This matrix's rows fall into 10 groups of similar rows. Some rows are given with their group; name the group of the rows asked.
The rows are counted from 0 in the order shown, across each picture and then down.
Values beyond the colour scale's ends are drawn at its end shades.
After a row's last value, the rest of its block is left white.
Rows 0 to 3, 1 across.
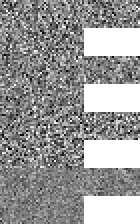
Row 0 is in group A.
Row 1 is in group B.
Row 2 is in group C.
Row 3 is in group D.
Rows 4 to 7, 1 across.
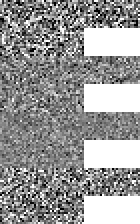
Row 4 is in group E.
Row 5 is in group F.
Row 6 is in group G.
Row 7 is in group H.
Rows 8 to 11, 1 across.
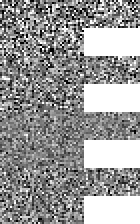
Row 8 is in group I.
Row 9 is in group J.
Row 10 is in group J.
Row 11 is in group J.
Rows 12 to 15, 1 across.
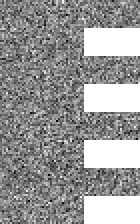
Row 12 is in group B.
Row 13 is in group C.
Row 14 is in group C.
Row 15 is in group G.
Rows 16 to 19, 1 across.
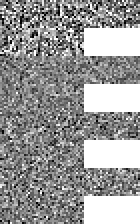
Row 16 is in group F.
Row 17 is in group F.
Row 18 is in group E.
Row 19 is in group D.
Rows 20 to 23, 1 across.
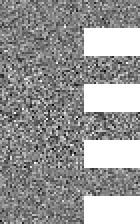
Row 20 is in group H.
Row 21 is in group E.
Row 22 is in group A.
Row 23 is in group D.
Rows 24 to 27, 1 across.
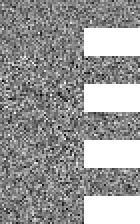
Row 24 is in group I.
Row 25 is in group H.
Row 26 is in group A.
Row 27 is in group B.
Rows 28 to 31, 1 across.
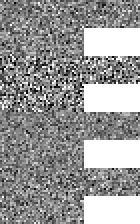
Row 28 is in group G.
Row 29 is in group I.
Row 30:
B
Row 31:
I
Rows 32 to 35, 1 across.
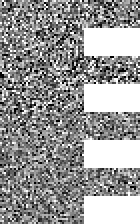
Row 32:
A
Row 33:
E
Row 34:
D
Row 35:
J
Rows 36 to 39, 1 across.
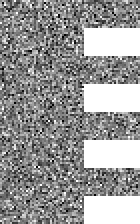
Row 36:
A
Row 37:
I
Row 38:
J
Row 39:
G
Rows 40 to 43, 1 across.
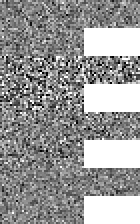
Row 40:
B
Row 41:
B
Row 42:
H
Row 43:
F
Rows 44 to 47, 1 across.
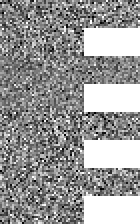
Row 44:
I
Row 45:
G
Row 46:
A
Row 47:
D
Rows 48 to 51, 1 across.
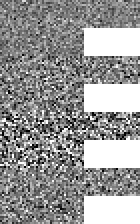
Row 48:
D
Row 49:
C
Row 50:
F
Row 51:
H
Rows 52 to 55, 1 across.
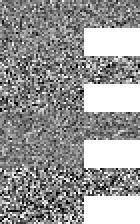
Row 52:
F
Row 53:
D
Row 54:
E
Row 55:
H
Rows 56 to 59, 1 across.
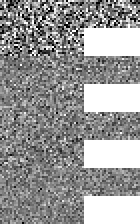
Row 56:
J
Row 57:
G
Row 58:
H
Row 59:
D
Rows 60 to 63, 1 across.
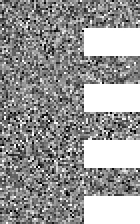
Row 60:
I
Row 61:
F
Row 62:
J
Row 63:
B
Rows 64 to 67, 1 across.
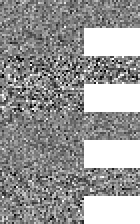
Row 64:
H
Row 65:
E
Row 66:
A
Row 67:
I
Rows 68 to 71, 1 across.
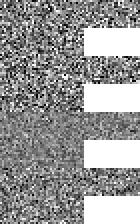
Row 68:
J
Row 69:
D
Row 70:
J
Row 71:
F
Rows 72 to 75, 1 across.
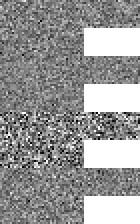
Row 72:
D
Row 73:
C
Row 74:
D
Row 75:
G
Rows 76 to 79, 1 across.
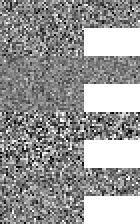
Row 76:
A
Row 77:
J
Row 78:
B
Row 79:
F
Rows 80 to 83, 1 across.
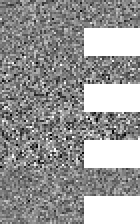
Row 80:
C
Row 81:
H
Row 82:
F
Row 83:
G
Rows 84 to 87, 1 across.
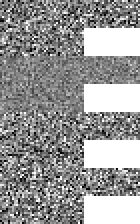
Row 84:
E
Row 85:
J
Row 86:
H
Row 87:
D
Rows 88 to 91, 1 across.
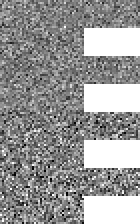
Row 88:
H
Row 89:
G
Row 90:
E
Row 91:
I
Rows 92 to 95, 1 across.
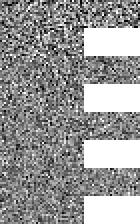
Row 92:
C
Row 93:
A
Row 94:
I
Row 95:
J
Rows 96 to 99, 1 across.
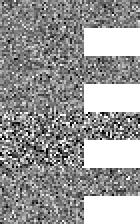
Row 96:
A
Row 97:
G
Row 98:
H
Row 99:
F
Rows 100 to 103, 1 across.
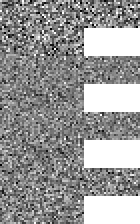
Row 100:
C
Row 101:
H
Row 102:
H
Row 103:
C
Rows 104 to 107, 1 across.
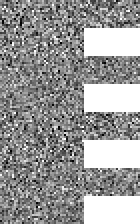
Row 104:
F
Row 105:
A
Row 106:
A
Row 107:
D
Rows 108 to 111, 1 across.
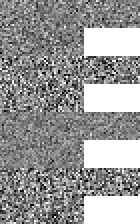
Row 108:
H
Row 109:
A
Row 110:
I
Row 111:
C
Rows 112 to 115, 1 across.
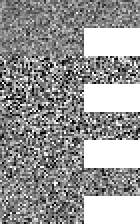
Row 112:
G
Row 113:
J
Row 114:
C
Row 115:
A
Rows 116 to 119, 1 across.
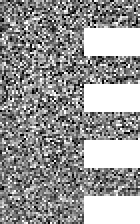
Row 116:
E
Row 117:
F
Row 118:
C
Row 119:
E
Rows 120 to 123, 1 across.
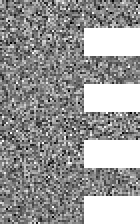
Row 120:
B
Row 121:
F
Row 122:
I
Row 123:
J
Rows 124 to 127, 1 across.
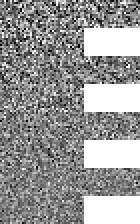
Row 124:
B
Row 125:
F
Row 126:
J
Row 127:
D
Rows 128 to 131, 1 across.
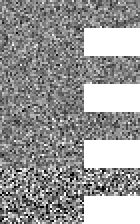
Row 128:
F
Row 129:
D
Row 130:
G
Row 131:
H
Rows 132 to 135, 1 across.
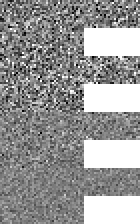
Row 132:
E
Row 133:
D
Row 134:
D
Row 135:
H
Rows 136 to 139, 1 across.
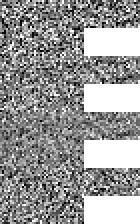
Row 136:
F
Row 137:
F
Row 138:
F
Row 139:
A
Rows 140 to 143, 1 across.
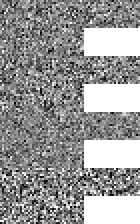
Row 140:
I
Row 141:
I
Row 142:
B
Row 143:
F
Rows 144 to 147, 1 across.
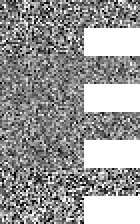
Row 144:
J
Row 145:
J
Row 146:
H
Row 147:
I
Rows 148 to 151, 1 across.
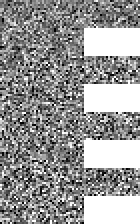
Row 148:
E
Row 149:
J
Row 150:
D
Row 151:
G
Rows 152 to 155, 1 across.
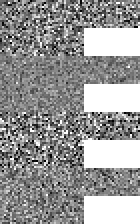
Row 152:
C
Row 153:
F
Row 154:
D
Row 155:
A
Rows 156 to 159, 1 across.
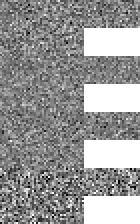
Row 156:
G
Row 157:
G
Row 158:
E
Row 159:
J
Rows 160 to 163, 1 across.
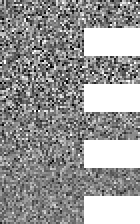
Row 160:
B
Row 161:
J
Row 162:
I
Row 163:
F
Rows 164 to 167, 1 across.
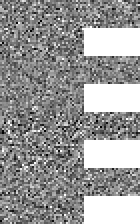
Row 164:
D
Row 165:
B
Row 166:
E
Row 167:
H
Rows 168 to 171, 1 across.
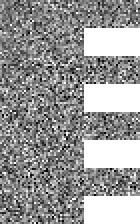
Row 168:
G
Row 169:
G
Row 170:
A
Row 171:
J
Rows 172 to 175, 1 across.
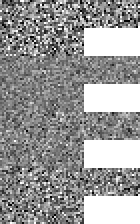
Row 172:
C
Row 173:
C
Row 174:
B
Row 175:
C
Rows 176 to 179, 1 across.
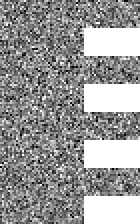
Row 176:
D
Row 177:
B
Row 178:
F
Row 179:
B
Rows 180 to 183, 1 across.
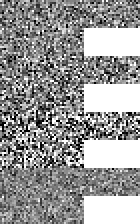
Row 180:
I
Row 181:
J
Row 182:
I
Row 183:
I
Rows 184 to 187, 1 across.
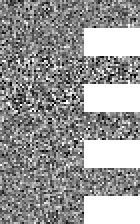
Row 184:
J
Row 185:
J
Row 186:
G
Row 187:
C
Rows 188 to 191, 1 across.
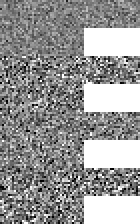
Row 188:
J
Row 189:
D
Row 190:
I
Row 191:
E
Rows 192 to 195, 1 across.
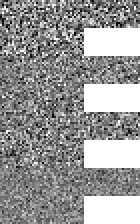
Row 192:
F
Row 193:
C
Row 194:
B
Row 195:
G
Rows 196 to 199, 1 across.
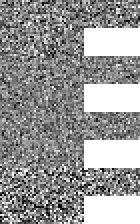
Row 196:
C
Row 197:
C
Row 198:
F
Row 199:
H
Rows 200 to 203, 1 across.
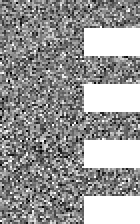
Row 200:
F
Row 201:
D
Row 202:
H
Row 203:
G
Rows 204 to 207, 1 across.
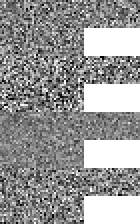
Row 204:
J
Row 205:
H
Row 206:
G
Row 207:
I
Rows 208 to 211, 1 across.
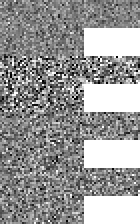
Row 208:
A
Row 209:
D
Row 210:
C
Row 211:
C
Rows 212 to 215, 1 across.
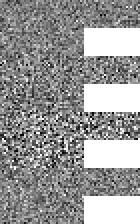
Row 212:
E
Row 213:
J
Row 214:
C
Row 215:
A
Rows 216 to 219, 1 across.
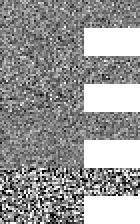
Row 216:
H
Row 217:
H
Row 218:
E
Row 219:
C
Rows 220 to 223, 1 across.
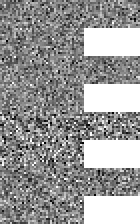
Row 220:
J
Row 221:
A
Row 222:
I
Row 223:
G
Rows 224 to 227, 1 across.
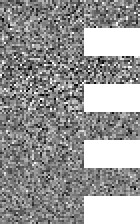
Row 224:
E
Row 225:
G
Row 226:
B
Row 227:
J
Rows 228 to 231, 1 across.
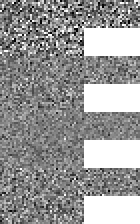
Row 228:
G
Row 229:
J
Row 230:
H
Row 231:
H
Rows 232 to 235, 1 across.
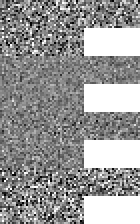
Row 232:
B
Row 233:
F
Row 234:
E
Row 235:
I
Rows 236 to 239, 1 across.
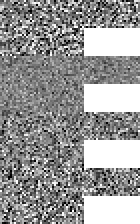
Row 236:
G
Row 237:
A
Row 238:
E
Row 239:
A
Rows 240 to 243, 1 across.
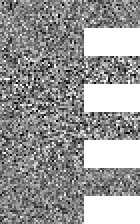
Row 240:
A
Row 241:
J
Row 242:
C
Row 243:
H
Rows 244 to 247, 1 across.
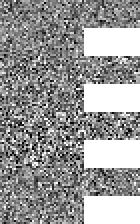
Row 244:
A
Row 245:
D
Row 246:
B
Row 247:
A
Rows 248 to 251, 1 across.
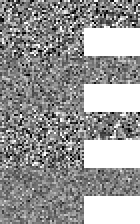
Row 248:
E
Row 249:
J
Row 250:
B
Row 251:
G
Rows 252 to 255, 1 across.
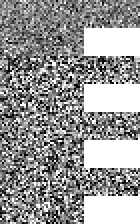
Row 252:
H
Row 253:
G
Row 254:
C
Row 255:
C
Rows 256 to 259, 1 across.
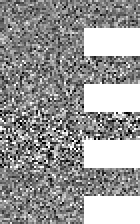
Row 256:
E
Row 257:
F
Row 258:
D
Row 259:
G
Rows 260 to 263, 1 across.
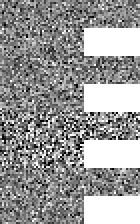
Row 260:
I
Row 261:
G
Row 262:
I
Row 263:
B
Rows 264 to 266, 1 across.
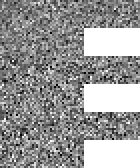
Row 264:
G
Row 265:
I
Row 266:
F
